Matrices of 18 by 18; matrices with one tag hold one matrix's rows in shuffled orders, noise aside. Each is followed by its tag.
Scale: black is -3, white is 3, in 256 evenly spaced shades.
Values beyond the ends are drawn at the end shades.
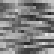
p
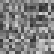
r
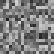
r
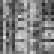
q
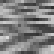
p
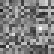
r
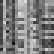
q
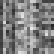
q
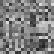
r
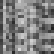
q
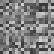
r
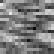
p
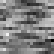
p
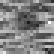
p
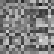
r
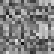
r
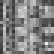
q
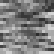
p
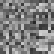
r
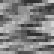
p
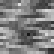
p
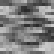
p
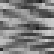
p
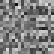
r
